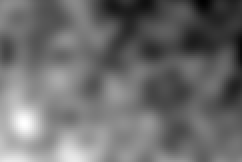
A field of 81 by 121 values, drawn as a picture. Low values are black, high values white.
Grain: smooth. Slope: up to the bottom left. Stripes: none. Ninth with the lowest average: top right. Roughest part: bottom left. Mirror symmetry: none. Average level on the scale: 40%.
